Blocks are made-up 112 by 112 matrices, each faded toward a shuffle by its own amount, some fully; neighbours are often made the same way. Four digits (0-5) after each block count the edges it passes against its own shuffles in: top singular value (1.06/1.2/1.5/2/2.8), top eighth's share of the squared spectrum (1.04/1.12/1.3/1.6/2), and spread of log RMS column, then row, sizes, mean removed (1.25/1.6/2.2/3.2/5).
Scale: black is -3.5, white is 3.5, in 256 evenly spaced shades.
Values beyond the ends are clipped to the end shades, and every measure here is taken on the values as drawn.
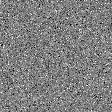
1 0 0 0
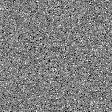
3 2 0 0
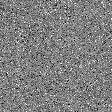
1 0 0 0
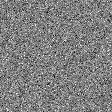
1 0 0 0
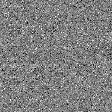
3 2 1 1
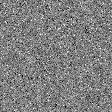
0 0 0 0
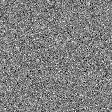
0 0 0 0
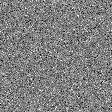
0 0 0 0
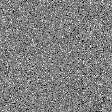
1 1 2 0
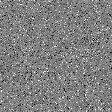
2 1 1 0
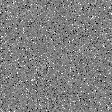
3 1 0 0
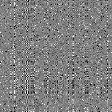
5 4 3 2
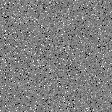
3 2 1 0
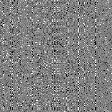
5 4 3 2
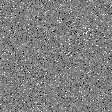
0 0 1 0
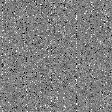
2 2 3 0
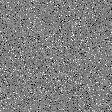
2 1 0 0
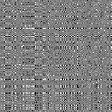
5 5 4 4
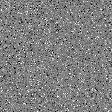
3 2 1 1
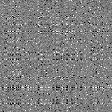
5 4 2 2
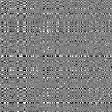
5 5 4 4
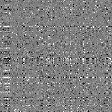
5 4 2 3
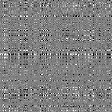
5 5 3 4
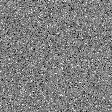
0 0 0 0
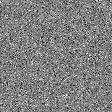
0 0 0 0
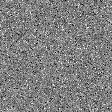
2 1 0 0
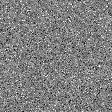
0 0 0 0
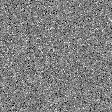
1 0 0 0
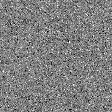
2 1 0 1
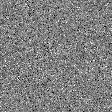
1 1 0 0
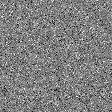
1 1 0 0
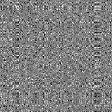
5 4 3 3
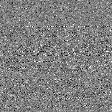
1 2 0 3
